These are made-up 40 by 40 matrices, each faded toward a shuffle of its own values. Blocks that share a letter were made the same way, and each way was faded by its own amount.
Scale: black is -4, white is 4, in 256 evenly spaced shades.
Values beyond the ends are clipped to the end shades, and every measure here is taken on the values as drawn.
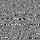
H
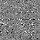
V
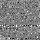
V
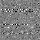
H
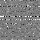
H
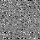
V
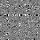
V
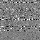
H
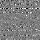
H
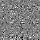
V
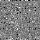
V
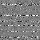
H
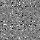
V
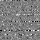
H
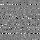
H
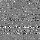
H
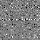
V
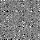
V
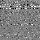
H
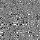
V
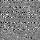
H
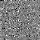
V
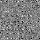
V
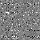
V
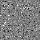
V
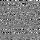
H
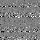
H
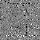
V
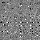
V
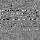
H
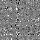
V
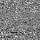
V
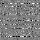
H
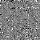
V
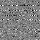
H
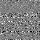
H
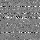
H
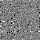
V
